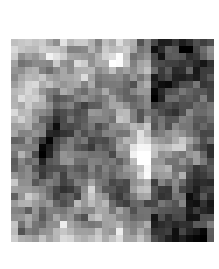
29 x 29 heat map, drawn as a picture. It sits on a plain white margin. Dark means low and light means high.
Stripes: none. Grain: blotchy. Seam: vertical, 70% of the way across, the left part higher. Histogram: bell-shaped.
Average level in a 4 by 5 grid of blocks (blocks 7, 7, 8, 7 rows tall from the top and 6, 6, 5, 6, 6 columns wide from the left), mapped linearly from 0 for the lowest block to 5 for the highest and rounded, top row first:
5 5 5 2 0 / 4 2 3 2 2 / 2 2 2 5 2 / 4 4 4 2 0
